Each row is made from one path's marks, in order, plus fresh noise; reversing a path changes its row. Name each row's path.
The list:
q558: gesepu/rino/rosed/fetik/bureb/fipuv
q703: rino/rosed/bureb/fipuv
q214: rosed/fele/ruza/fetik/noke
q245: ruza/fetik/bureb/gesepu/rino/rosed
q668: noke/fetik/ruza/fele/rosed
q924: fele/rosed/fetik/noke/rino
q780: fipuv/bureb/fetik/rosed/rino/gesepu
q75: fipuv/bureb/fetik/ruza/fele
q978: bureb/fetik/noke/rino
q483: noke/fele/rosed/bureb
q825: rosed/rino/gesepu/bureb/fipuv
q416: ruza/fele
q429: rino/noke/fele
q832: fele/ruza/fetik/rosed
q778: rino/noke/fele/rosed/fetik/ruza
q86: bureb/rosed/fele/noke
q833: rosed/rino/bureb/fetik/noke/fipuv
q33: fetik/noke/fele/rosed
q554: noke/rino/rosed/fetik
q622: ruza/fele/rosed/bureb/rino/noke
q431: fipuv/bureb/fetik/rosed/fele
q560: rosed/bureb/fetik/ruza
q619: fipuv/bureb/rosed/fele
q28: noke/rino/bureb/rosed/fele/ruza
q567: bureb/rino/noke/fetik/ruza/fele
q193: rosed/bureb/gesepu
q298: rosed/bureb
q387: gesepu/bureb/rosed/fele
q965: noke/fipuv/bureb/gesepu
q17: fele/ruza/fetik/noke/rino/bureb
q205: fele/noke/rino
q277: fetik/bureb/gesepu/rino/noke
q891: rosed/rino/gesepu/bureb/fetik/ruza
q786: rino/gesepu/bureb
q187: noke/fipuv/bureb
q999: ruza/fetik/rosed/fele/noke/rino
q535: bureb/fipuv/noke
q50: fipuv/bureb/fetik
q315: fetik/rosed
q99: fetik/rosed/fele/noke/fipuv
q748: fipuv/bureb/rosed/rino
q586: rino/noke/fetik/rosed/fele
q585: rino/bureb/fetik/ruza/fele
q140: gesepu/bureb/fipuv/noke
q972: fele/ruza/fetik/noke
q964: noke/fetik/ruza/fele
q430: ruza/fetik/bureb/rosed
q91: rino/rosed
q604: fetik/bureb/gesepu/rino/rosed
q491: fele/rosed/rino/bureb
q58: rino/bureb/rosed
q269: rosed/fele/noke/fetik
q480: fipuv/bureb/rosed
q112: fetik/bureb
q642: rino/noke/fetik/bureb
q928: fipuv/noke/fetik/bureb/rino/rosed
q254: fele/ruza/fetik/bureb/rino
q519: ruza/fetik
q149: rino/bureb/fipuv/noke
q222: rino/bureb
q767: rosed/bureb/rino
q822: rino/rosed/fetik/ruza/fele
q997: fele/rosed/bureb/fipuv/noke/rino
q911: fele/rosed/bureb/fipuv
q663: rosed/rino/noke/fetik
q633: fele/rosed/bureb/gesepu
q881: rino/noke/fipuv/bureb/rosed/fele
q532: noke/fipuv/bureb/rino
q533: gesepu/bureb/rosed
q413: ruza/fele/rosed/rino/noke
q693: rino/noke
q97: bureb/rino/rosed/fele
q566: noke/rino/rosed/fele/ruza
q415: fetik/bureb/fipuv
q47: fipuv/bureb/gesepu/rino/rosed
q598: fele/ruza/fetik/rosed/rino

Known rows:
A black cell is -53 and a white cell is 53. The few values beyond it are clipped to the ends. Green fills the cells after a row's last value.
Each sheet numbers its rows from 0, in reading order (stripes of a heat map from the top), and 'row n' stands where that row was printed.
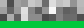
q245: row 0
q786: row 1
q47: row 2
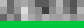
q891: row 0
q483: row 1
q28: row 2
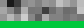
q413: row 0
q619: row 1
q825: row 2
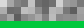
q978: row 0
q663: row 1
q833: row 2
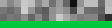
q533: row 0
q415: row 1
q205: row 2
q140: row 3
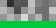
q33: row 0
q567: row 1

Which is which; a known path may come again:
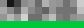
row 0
q413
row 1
q298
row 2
q387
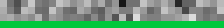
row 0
q28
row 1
q567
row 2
q703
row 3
q415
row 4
q519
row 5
q58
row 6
q269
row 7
q825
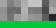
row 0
q97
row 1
q965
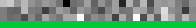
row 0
q47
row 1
q619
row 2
q832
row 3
q75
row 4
q430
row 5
q245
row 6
q997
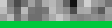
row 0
q554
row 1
q193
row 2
q205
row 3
q833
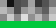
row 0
q668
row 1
q17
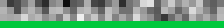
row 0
q924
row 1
q566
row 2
q999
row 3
q778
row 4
q254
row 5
q149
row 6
q604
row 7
q663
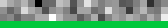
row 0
q558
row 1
q214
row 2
q881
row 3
q277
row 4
q483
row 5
q822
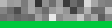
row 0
q50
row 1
q315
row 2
q99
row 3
q978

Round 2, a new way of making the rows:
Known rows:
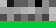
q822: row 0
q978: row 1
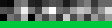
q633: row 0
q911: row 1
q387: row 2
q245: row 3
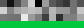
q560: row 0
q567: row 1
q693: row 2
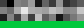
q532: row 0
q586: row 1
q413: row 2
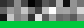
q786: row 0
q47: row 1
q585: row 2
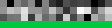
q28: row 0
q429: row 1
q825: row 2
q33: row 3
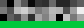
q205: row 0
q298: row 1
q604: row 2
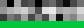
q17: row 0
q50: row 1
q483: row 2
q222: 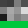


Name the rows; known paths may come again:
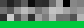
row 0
q387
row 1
q298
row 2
q964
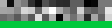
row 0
q585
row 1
q928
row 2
q277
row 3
q965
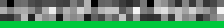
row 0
q972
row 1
q91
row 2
q222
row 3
q999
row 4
q833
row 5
q254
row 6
q642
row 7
q622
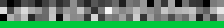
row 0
q33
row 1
q86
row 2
q786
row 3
q825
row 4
q891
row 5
q429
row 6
q778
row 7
q532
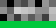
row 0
q924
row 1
q978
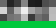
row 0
q430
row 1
q535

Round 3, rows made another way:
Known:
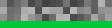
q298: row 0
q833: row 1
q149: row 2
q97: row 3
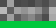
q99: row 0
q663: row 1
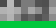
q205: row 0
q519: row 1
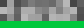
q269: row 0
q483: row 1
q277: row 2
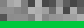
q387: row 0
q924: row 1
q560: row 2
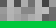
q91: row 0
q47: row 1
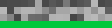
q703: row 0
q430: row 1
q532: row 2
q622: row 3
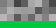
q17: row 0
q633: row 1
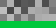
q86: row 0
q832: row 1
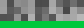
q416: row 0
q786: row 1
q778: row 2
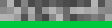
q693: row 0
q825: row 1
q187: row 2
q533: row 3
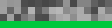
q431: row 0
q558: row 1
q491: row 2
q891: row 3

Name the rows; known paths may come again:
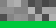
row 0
q387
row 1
q911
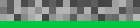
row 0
q881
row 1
q748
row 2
q254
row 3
q833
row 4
q633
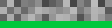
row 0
q33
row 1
q17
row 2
q693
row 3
q604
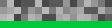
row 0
q928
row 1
q140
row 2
q491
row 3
q965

